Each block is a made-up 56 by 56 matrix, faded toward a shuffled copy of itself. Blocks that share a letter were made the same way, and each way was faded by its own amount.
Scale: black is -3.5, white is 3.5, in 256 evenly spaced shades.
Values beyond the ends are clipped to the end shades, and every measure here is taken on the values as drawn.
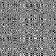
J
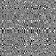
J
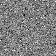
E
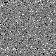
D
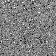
E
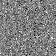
E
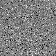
D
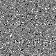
D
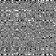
J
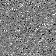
D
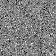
E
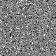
D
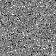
D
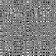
J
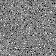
D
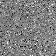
D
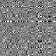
J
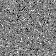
D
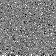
D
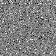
D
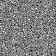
E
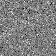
E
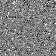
D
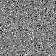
D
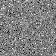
E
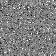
D
